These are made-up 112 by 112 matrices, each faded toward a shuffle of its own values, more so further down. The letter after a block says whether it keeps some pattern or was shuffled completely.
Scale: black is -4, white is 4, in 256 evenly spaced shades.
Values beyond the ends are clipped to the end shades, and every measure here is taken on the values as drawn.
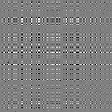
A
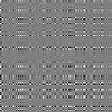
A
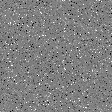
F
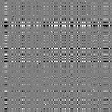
A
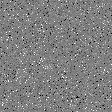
F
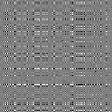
A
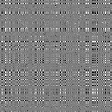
A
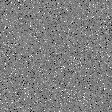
F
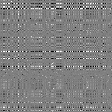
A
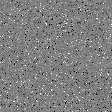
F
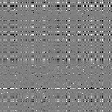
A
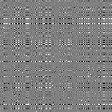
A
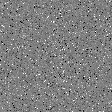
F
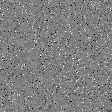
F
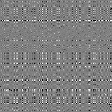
A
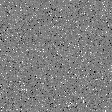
F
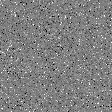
F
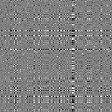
A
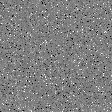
F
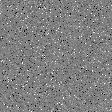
F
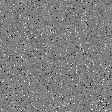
F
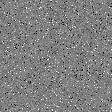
F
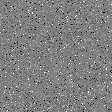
F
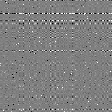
A
